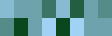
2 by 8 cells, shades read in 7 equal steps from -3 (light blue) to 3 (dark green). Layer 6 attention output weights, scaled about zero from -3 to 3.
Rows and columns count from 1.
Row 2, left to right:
0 3 -1 -3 3 -3 -1 -1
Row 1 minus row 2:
-2 -4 0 4 -5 5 0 1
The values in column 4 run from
-3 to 1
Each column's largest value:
0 3 -1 1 3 2 -1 0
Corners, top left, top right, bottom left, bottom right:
-2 0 0 -1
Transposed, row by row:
-2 0 / -1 3 / -1 -1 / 1 -3 / -2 3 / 2 -3 / -1 -1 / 0 -1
